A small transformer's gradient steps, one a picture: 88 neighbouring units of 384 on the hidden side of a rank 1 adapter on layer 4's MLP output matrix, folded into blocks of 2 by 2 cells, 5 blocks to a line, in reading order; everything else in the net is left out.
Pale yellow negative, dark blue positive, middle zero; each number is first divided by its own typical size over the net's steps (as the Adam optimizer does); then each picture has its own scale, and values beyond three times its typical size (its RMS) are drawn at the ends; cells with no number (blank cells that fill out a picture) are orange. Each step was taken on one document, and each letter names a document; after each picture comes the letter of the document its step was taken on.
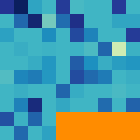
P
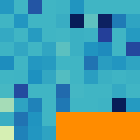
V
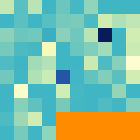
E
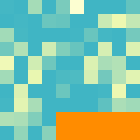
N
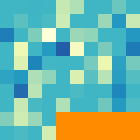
N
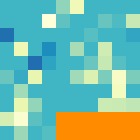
N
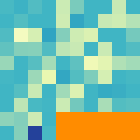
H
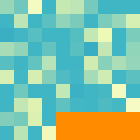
E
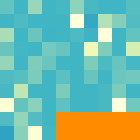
V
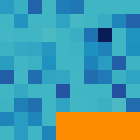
E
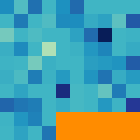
E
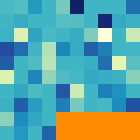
E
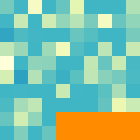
N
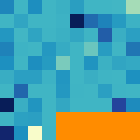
V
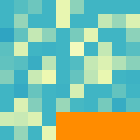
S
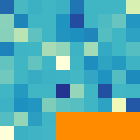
H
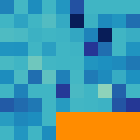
E
